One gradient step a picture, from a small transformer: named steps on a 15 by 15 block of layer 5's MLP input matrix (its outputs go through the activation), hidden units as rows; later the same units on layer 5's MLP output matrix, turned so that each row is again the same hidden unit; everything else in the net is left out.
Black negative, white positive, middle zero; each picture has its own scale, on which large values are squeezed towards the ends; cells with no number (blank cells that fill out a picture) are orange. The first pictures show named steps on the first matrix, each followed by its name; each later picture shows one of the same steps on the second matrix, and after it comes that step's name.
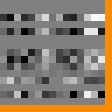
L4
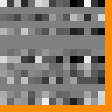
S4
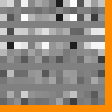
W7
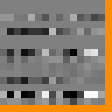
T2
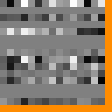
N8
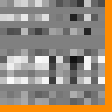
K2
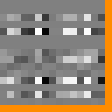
T2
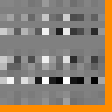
K2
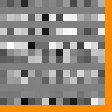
W7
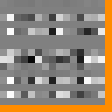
L4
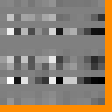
K2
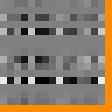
K2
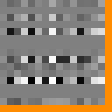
N8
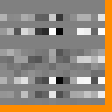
T2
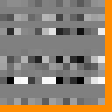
N8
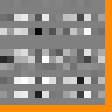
L4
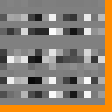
L4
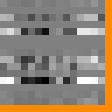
K2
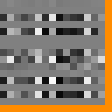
L4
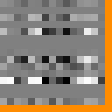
N8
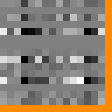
S4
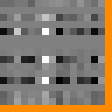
S4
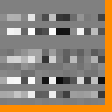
T2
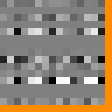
N8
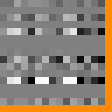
N8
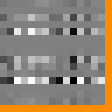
K2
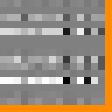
K2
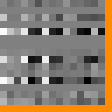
S4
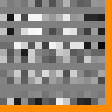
W7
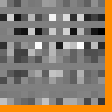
W7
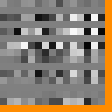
W7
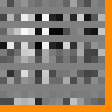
W7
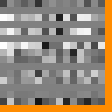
W7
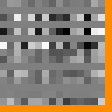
W7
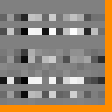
T2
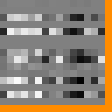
L4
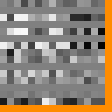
W7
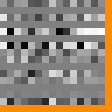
W7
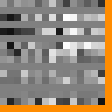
W7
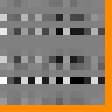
K2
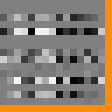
T2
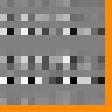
K2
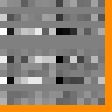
S4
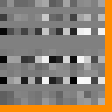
S4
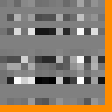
N8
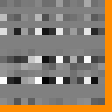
N8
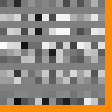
W7
